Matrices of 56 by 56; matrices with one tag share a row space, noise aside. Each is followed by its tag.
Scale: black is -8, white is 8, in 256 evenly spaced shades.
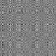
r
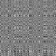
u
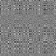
u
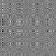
r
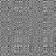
u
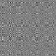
r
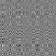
r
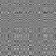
u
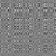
u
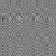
r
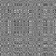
u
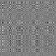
r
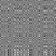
u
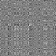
u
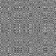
u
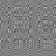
u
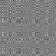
r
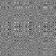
u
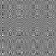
r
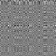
u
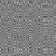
u
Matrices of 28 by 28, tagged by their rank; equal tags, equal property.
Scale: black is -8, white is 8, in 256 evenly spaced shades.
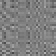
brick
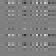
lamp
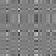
lamp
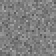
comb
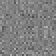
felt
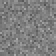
comb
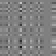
lamp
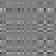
lamp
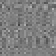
felt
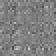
felt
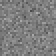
comb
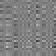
brick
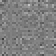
felt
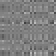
brick
